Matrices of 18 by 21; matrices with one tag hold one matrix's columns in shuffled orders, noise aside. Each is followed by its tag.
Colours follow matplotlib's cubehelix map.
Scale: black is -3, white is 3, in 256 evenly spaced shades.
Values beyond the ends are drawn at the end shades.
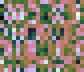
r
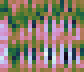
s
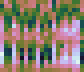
s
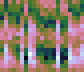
s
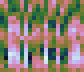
s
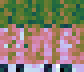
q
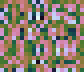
r
